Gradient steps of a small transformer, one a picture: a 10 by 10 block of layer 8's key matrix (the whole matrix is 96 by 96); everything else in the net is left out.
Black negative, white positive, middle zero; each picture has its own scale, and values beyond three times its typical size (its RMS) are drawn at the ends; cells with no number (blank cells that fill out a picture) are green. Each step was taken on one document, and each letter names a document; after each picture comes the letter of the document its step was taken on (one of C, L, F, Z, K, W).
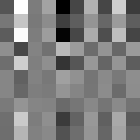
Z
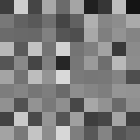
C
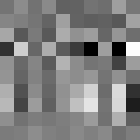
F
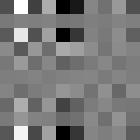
Z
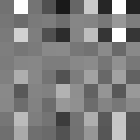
Z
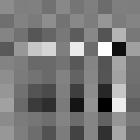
F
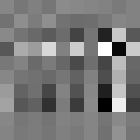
F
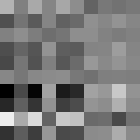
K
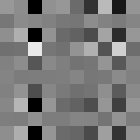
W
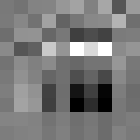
F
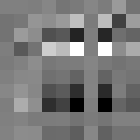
F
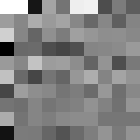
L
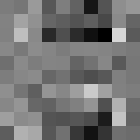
Z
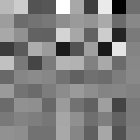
C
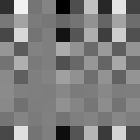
Z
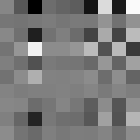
C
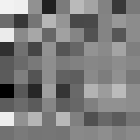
K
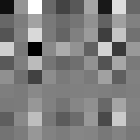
C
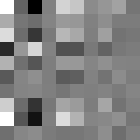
C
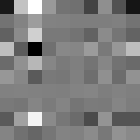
C
